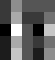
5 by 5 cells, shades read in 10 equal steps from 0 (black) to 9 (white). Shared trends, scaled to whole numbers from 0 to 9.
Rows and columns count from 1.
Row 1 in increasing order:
2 3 3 3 5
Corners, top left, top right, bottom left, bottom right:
2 3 1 5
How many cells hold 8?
0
